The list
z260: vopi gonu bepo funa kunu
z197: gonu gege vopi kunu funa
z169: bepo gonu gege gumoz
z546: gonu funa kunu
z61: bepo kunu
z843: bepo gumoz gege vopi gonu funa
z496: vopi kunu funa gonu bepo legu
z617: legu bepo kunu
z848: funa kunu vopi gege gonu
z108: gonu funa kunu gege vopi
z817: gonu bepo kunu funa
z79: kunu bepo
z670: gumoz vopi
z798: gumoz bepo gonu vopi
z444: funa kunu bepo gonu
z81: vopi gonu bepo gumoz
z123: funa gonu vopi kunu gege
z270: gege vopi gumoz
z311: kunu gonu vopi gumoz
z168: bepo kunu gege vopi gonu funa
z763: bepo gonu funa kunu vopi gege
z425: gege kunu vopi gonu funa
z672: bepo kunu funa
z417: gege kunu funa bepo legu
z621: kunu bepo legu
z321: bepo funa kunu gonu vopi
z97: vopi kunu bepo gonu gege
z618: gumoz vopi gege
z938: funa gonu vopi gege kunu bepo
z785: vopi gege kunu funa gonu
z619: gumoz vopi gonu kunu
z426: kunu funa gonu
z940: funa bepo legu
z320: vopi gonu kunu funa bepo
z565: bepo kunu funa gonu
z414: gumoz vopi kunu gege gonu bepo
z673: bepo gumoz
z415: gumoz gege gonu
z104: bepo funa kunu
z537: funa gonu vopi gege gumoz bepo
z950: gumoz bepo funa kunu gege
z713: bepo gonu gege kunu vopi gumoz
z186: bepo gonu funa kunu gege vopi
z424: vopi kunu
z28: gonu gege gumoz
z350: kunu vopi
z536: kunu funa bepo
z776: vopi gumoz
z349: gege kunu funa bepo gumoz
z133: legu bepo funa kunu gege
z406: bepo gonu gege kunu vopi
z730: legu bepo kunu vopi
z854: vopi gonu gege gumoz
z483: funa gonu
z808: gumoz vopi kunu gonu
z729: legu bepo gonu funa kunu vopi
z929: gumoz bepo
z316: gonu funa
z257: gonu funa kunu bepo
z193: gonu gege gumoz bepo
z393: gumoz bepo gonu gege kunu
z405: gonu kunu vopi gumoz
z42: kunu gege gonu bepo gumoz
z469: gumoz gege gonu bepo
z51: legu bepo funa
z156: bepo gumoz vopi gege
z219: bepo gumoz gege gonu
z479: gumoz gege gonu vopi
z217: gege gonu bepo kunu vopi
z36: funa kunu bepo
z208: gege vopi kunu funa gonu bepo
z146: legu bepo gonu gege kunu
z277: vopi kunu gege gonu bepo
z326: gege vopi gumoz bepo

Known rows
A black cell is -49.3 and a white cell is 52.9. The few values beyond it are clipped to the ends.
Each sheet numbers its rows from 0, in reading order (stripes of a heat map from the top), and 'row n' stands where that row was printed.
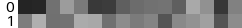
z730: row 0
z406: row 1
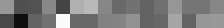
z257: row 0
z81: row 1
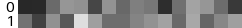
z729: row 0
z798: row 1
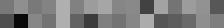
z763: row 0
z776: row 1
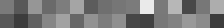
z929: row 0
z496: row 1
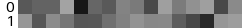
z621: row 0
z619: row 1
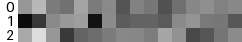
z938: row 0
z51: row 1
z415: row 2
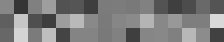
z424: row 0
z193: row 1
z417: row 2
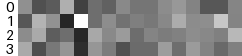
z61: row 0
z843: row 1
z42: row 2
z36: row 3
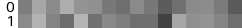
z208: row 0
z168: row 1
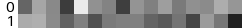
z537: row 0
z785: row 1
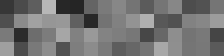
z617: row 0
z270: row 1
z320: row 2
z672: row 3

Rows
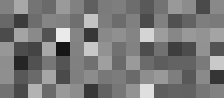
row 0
z277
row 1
z316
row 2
z156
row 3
z546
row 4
z405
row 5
z104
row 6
z670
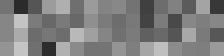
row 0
z260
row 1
z197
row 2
z108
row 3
z219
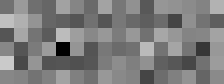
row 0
z713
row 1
z848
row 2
z169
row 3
z79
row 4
z808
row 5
z97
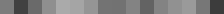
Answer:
z321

